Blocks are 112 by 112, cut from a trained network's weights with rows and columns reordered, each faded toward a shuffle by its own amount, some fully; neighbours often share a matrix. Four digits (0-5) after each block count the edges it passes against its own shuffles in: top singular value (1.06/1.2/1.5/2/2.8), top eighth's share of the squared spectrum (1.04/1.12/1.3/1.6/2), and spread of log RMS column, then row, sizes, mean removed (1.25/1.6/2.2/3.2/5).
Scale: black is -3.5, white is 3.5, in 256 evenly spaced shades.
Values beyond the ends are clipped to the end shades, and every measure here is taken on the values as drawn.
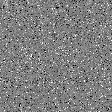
2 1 0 1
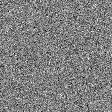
0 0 0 0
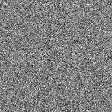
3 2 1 1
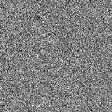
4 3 1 2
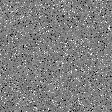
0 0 0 0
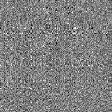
4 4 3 2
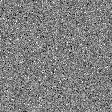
0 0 0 0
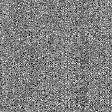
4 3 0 2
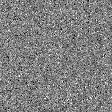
1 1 0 0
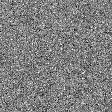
1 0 0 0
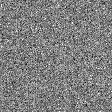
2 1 0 0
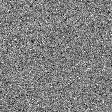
0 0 0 0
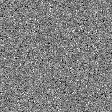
2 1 0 0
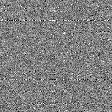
4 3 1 2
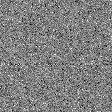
2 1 0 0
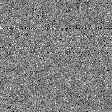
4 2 1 2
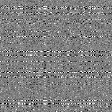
5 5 2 4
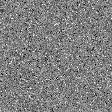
2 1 0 0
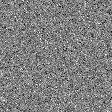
0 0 0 0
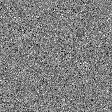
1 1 0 0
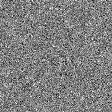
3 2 0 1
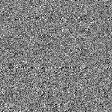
3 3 1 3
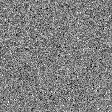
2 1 0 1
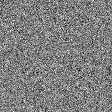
1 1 0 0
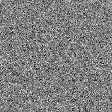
2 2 1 1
